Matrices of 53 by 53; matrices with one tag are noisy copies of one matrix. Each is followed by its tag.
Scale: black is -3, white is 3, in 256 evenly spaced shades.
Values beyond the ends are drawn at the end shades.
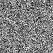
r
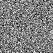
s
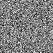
s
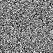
s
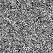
r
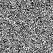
r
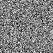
s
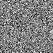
s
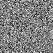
s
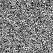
r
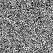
r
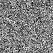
r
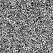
r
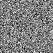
s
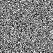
s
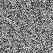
r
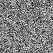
r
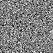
s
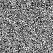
r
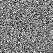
s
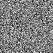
s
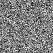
r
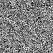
r
